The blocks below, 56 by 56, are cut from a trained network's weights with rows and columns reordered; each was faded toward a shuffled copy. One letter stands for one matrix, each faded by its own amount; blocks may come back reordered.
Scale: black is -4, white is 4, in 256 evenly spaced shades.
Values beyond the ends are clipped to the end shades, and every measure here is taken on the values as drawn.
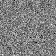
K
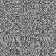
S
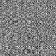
S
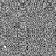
S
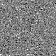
K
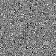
K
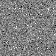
K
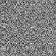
S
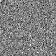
K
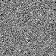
K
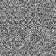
S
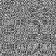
S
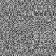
S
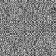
S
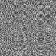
S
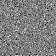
K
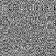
S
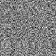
S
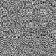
S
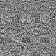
S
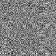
S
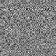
S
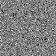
K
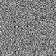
S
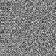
S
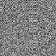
S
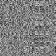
S
